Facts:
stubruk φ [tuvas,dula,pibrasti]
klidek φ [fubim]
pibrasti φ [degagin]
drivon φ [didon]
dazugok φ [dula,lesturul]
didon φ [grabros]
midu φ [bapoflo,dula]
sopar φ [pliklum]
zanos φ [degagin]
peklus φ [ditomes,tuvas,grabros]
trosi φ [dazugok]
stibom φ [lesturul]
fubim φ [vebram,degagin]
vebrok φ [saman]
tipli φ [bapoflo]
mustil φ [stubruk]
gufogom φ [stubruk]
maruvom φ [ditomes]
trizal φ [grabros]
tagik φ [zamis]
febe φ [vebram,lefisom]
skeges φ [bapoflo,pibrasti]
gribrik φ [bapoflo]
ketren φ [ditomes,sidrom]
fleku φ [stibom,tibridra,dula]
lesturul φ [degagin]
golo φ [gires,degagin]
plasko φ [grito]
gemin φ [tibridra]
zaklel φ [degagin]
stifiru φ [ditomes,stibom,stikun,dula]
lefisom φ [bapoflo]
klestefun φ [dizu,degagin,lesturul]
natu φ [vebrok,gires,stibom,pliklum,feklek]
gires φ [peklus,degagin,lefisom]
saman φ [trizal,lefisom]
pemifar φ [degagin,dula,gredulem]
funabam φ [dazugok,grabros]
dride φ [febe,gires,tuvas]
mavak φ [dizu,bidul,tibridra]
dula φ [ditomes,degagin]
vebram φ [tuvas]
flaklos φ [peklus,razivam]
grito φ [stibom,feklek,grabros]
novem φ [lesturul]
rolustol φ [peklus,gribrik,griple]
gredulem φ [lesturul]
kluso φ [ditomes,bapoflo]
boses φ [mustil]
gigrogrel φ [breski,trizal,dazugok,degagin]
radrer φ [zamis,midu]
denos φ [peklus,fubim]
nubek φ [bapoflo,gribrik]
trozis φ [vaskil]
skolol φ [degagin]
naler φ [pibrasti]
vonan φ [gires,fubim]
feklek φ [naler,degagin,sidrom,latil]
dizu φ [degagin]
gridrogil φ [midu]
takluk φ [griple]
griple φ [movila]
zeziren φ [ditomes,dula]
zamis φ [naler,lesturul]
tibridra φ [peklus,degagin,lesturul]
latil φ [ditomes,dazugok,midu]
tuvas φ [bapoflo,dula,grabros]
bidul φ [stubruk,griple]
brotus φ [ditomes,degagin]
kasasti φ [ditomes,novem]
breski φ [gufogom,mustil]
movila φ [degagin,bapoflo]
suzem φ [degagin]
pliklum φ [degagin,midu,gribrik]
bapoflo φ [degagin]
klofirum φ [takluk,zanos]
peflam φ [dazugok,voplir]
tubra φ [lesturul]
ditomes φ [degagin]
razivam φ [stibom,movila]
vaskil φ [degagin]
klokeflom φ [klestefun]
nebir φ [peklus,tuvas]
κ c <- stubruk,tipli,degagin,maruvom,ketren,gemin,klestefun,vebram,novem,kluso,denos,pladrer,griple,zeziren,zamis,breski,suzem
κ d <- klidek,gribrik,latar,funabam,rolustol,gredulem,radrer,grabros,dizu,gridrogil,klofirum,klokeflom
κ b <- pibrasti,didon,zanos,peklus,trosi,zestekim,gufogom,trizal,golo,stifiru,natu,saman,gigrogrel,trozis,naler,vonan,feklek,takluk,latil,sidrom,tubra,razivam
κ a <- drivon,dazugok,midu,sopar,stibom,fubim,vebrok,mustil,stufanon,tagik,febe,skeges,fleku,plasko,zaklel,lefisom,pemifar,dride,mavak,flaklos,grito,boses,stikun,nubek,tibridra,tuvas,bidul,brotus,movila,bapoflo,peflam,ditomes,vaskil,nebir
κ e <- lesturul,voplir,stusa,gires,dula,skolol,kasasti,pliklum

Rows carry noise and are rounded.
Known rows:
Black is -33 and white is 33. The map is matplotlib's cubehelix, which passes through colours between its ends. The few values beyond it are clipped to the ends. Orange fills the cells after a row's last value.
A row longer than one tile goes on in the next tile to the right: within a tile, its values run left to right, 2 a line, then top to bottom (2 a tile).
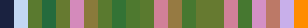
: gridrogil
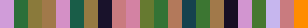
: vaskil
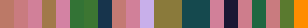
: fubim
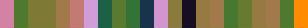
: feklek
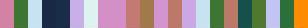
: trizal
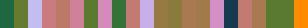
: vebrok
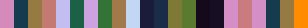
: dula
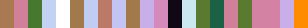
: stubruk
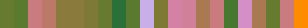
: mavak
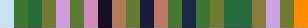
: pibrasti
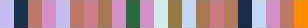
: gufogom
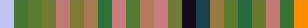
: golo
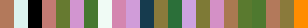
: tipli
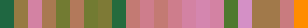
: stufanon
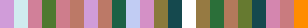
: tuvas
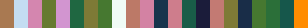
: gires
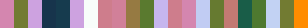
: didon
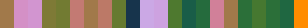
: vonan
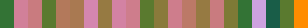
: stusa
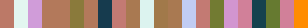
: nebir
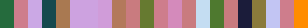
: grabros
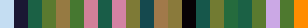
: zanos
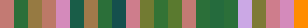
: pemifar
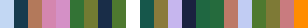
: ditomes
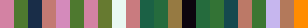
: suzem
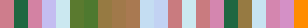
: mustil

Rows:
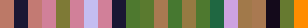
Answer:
stifiru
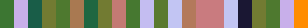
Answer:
rolustol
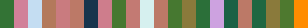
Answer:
febe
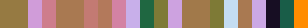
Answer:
kasasti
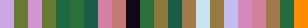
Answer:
tubra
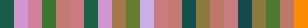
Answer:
klidek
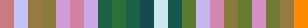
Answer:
naler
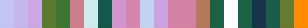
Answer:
peklus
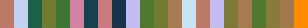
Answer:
nubek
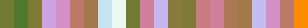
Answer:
breski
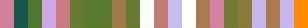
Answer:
bidul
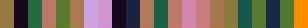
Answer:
razivam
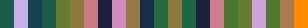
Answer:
pliklum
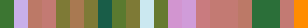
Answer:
flaklos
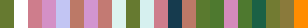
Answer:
vebram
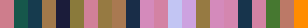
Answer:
takluk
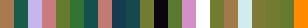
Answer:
stibom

